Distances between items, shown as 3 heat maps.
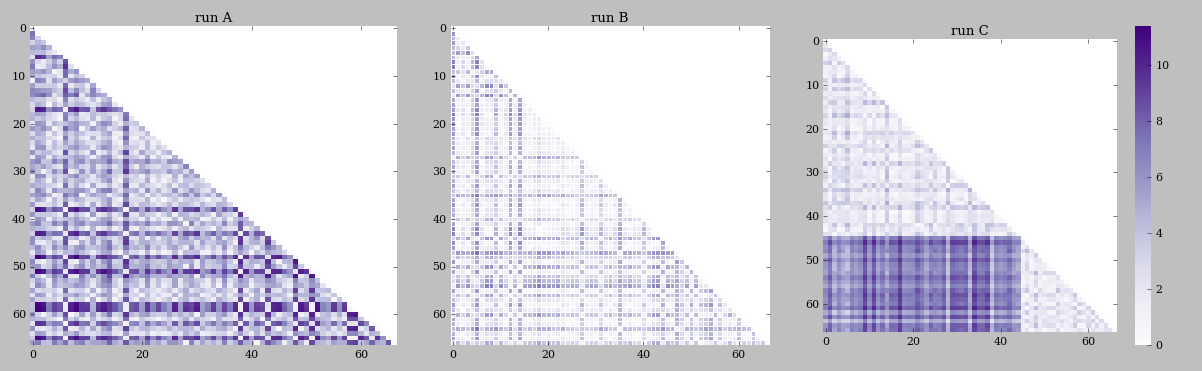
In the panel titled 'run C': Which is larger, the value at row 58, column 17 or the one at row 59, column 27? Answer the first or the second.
the first
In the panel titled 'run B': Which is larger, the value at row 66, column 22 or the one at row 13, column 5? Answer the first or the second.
the second
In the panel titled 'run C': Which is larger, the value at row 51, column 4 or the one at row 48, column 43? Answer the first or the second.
the second
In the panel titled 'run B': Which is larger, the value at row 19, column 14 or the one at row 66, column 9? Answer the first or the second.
the first
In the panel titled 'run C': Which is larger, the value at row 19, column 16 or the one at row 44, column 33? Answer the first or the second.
the second
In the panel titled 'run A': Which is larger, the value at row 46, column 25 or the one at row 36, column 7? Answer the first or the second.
the first
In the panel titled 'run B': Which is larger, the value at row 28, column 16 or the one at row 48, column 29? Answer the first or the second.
the second
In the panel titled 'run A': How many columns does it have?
67
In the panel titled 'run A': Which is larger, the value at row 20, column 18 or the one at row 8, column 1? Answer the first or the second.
the first
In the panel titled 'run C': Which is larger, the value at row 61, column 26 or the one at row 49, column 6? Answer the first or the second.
the first
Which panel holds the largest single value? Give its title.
run A
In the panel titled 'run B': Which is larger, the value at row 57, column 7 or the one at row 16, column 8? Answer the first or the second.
the first
